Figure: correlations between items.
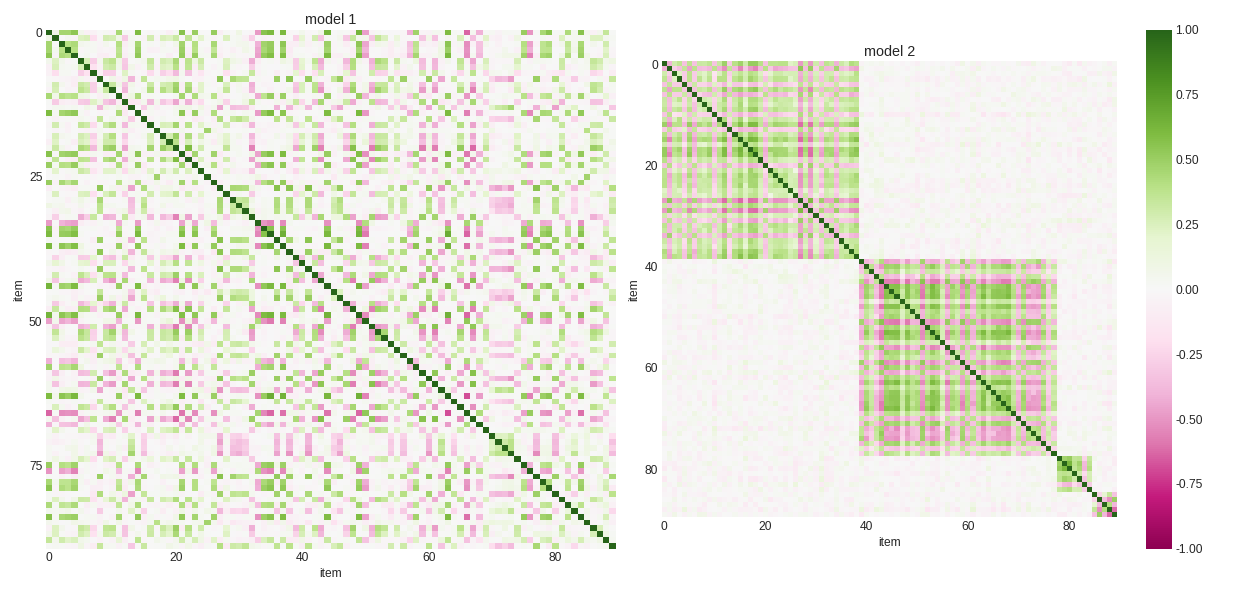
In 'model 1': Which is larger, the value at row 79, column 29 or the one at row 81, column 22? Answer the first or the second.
the second
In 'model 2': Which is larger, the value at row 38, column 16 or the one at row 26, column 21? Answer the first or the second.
the first
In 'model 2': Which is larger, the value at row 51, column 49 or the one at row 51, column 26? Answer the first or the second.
the second
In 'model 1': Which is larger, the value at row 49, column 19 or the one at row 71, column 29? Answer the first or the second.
the first
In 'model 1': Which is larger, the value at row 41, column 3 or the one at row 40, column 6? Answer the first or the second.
the second
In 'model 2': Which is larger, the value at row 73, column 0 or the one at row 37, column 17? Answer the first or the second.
the second
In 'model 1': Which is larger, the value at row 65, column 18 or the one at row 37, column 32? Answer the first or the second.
the first
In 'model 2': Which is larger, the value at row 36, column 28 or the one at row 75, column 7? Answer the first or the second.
the first
